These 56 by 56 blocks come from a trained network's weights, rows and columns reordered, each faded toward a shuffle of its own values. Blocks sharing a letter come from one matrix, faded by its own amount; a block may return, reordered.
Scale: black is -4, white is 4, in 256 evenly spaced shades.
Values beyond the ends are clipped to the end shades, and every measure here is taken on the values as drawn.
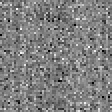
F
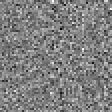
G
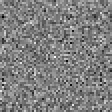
G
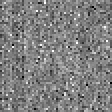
F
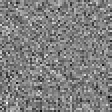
G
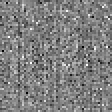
F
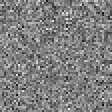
G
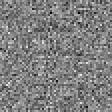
G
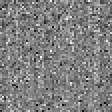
F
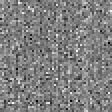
F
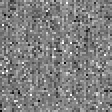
F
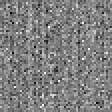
F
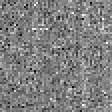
F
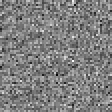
G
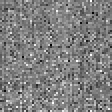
F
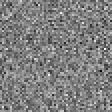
G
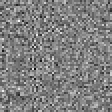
G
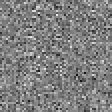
G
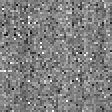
F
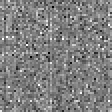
F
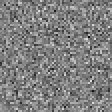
G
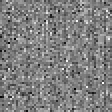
F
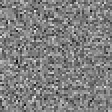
G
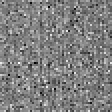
F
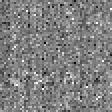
F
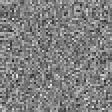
G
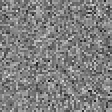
G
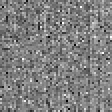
F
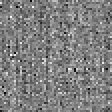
F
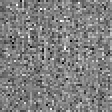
F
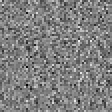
G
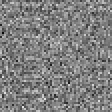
G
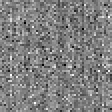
F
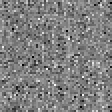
F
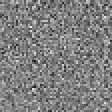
G
